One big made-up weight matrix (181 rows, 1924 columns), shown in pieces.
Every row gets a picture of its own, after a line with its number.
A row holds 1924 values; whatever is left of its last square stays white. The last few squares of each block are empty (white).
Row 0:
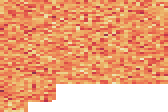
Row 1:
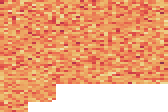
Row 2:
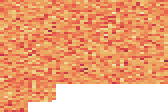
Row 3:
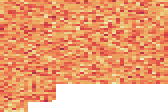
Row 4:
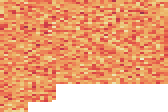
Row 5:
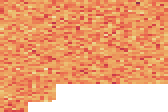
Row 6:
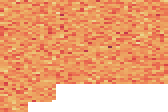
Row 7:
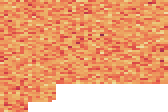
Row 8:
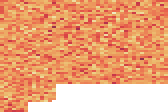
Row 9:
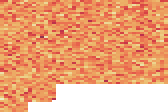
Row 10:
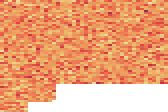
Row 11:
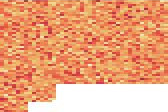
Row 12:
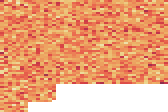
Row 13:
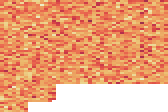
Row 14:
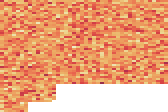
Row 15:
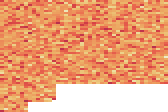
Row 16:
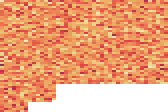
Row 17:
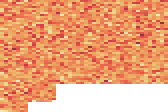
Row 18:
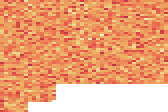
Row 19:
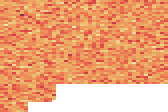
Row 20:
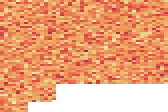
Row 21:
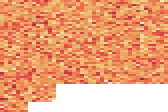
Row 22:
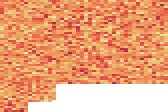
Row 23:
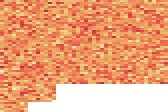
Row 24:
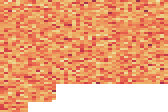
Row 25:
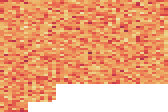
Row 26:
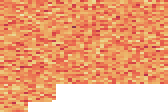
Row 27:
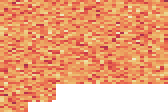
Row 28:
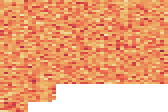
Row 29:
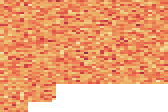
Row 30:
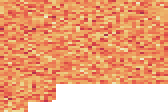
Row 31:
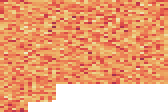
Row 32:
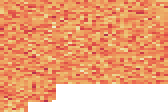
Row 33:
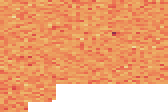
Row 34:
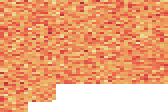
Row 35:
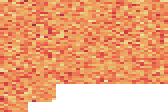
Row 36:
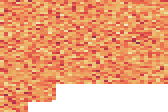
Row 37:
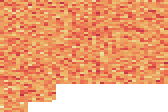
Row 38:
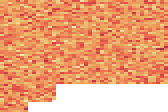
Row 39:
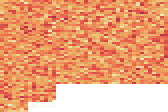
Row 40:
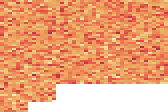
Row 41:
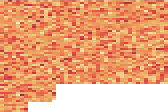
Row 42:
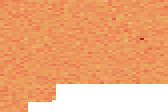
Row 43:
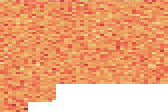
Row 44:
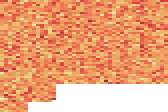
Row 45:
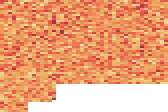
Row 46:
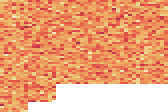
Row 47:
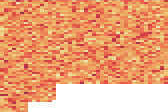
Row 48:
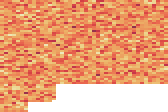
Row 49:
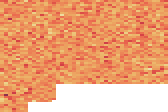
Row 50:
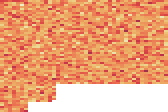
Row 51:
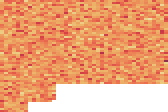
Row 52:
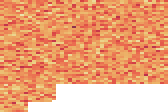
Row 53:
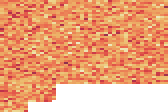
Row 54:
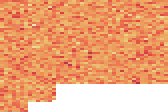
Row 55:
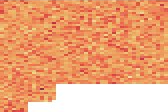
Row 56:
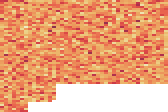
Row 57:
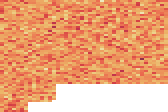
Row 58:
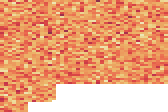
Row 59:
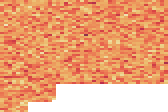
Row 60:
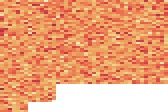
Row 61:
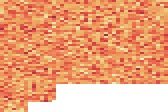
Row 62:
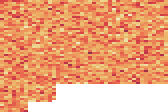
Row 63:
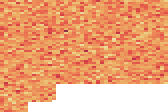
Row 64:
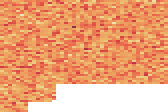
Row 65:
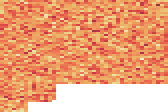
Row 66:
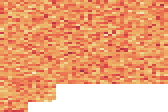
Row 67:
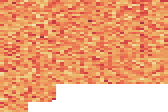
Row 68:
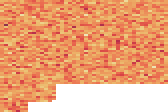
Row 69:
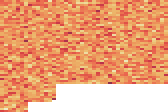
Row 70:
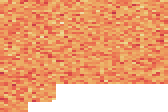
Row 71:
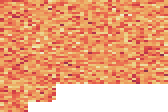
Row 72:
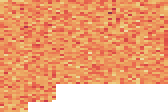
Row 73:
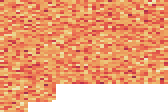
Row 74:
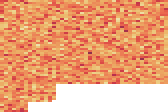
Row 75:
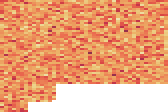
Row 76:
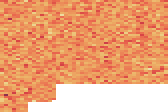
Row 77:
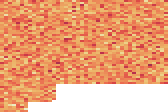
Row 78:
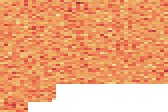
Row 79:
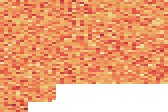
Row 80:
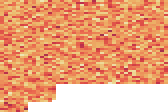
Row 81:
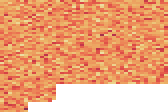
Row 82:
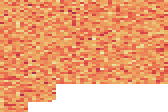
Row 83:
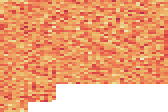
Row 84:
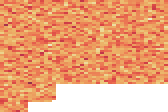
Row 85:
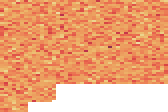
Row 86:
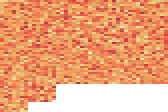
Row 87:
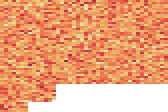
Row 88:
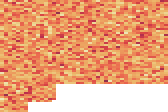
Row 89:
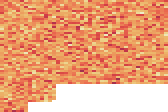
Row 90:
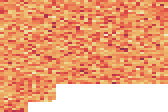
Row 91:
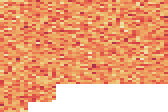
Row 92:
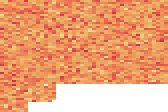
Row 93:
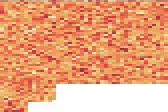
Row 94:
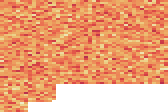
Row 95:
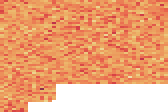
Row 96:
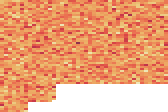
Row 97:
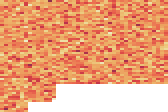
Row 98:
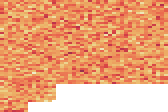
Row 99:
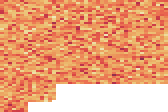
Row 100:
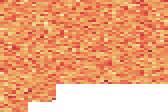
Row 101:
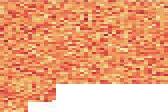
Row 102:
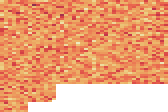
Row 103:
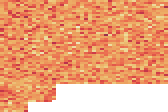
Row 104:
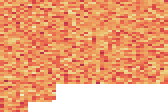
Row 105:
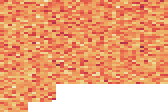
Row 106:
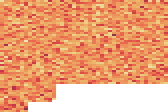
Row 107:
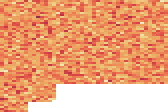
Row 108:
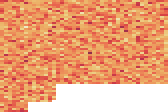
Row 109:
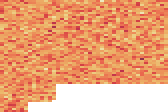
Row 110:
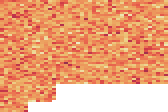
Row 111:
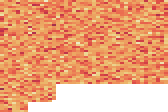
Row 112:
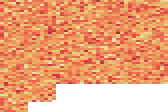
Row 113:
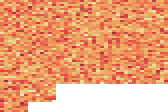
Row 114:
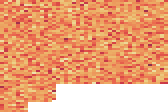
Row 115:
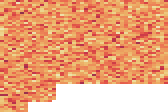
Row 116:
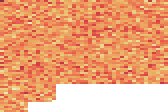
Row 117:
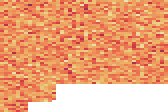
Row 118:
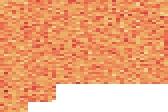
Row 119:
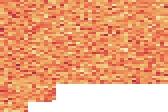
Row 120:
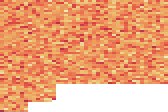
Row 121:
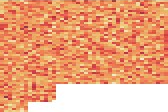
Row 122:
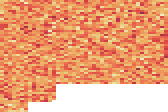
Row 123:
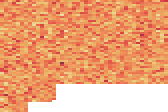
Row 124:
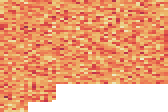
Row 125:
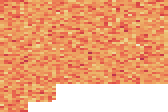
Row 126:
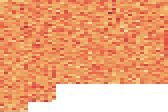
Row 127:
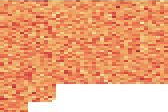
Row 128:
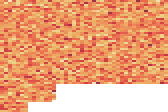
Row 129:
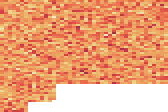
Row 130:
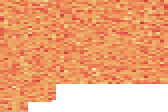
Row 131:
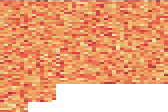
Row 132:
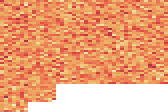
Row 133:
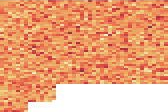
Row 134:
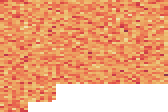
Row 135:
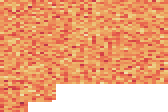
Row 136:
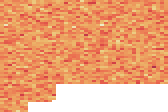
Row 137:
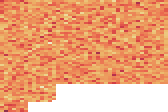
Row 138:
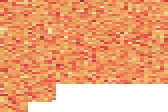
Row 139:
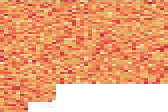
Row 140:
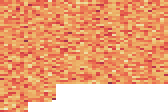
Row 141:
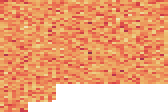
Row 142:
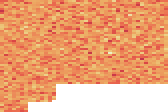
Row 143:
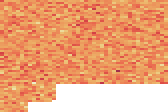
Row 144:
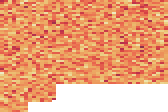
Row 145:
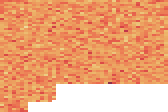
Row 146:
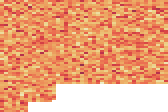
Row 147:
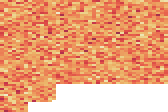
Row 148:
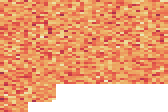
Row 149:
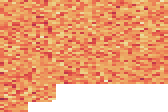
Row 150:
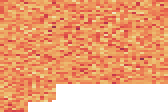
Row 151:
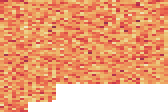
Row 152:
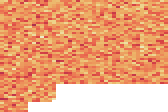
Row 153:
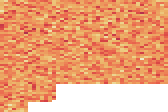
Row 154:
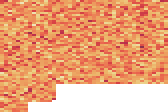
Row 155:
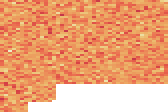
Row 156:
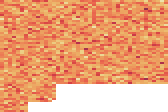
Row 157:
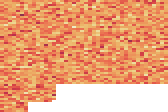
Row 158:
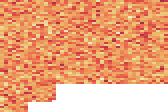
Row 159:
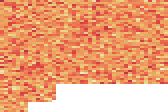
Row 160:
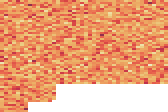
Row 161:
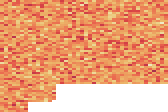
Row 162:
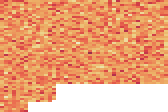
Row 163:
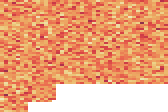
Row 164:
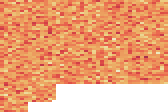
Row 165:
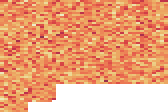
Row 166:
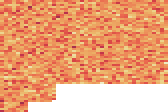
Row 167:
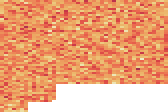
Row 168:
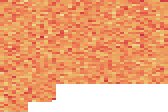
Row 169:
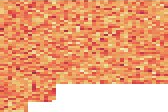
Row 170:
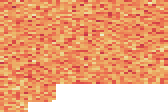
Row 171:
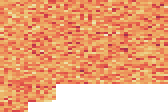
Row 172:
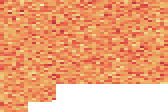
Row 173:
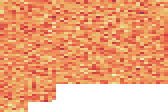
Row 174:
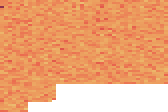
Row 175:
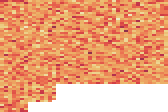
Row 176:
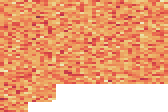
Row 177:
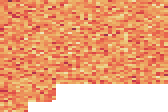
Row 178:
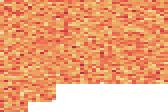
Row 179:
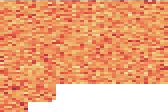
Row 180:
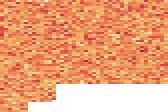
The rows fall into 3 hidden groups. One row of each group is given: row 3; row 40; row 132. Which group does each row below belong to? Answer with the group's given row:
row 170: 132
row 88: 40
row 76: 40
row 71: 3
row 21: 40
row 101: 3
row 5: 3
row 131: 132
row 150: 3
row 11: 40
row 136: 132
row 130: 40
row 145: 3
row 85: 40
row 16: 132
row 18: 132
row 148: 40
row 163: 40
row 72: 3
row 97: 132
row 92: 40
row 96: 3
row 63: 40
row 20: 40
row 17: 40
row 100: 40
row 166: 132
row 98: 3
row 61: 3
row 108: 3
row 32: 3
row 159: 132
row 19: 132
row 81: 132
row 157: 132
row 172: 40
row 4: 3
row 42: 3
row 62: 3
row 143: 132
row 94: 132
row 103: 3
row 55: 3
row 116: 132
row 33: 132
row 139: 132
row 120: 132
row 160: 132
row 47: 40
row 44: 40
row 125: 3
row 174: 132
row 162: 3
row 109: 3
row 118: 3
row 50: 3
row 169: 3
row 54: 3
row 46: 3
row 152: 40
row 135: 132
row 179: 132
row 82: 132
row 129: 3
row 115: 40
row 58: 40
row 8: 3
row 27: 40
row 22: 3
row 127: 40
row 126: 3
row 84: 132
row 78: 132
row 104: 132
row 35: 40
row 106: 132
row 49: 40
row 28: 132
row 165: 40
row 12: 132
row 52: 132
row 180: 40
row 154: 40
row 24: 132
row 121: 3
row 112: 40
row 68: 132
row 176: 40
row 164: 40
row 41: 132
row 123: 40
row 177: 3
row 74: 3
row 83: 3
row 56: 3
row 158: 40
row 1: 40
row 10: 132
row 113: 132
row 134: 3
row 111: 40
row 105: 40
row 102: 40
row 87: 132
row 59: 132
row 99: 3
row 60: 40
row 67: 40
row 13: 40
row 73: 132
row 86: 3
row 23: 132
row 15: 132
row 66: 3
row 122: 3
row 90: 3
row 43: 132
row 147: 40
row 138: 40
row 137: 3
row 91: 3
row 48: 132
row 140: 132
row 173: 3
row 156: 40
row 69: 132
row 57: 3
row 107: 40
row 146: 132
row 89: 3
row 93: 3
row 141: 3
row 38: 132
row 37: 132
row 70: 40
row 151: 3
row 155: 40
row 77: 132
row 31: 3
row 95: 3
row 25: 3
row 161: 132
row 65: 3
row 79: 132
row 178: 132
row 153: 3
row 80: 132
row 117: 132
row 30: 3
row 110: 3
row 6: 40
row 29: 132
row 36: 40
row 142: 3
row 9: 40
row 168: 40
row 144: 40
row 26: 132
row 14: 132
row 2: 3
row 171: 3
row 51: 132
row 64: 132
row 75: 3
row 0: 3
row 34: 40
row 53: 3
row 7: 132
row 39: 3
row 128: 132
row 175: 3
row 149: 40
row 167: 3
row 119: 3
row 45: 40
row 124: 3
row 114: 132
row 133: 3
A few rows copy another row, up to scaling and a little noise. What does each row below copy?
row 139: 160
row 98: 66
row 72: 126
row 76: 49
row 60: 111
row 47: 115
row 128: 24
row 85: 6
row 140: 69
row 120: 15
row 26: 52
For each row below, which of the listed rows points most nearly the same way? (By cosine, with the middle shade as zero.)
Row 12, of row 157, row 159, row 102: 159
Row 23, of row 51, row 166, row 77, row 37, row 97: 37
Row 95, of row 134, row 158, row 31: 31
